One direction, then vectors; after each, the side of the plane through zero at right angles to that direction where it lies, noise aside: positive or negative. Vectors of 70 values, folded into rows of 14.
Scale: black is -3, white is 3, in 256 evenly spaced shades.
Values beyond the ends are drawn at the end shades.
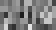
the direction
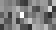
negative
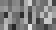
positive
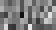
positive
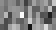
negative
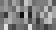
positive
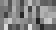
positive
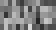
positive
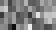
positive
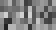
negative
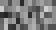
positive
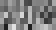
negative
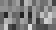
positive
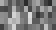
negative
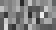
positive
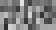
negative
